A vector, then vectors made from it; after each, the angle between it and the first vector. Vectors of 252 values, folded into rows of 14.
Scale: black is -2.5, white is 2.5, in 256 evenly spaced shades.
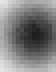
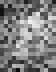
partly opposed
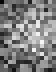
partly opposed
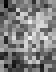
partly opposed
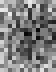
partly aligned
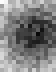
nearly parallel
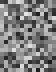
orthogonal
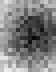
nearly parallel
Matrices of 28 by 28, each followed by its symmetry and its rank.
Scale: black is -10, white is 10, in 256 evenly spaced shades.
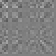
symmetric, rank three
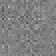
neither, rank five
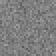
neither, full rank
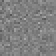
neither, rank five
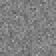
neither, full rank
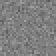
antisymmetric, full rank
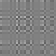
symmetric, rank one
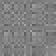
symmetric, rank three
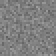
antisymmetric, full rank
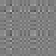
symmetric, rank one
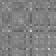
symmetric, rank three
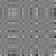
symmetric, rank one
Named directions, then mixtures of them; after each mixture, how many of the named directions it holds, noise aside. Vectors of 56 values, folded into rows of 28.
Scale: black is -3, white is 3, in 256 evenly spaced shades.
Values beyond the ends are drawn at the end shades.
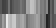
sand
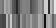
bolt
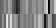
two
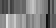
one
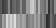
one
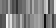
two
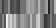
two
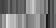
one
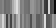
one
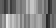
one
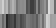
one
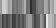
two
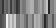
two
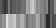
one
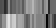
one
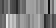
two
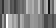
two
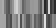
one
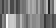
two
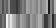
two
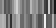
one
